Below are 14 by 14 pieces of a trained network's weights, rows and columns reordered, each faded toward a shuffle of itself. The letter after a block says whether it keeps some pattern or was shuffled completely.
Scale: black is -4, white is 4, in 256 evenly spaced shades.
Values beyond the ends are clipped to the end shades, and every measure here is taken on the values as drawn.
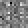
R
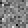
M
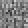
R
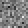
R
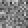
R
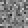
M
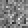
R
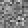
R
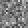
M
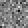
M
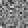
R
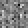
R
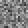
M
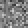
M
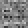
R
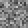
M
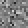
M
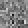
R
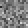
M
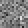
M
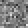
M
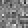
R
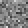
M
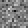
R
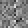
R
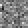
M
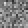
M
